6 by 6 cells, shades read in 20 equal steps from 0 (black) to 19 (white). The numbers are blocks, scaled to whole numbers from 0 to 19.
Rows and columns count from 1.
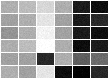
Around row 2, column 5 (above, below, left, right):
2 2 12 3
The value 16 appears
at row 1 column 3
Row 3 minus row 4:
-2 -1 -1 -1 1 -1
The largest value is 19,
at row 4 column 3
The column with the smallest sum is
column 5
